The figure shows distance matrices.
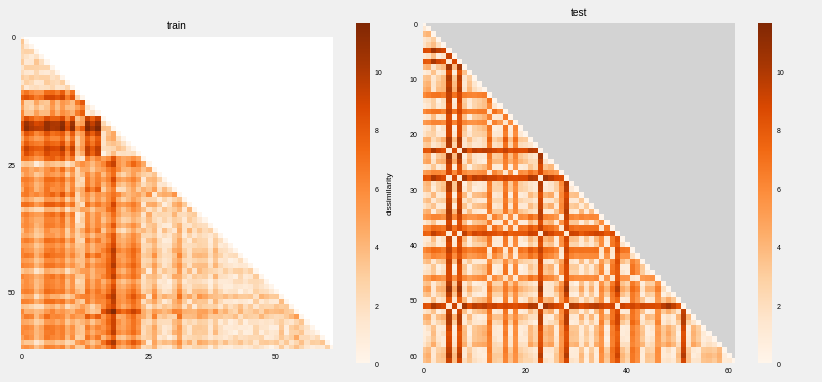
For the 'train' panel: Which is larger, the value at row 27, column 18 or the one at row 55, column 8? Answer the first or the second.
the first
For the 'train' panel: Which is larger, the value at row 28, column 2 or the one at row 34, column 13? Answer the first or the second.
the first
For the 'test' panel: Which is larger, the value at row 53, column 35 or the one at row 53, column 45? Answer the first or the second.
the first
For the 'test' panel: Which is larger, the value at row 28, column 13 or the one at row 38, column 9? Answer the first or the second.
the first
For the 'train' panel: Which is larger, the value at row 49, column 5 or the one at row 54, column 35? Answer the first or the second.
the first
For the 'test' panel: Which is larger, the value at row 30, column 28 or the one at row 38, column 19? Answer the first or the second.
the first
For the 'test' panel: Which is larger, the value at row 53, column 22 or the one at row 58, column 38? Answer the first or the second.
the second
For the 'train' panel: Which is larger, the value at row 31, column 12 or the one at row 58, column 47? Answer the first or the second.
the first
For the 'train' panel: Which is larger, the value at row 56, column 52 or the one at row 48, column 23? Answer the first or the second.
the second
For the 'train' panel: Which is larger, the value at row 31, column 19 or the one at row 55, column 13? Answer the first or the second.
the second
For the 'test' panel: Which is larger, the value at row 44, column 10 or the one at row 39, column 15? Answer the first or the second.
the first
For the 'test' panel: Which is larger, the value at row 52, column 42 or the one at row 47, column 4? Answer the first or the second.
the first
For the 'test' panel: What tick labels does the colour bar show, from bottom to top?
0, 2, 4, 6, 8, 10
